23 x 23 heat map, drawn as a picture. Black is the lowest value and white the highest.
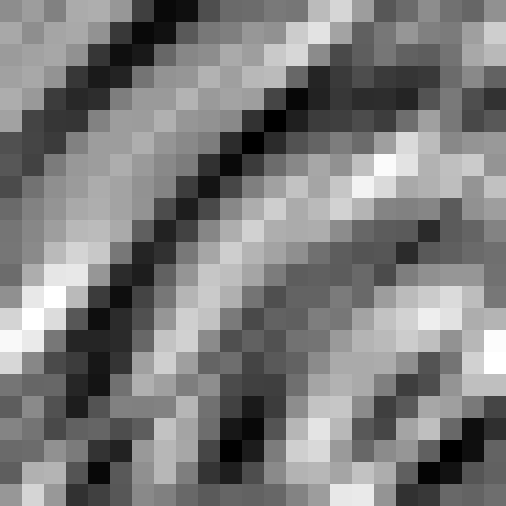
The halves do not mirror each other. The grain runs diagonally up to the right. No row or column stands out. Overall the values sit about 50% of the way up the scale. There is no overall slope. Concentric rings centre on the bottom right.
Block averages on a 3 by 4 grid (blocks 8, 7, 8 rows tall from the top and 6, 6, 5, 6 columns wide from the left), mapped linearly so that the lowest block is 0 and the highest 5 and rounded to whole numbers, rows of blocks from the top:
2 1 1 3 | 5 2 4 4 | 0 1 5 2
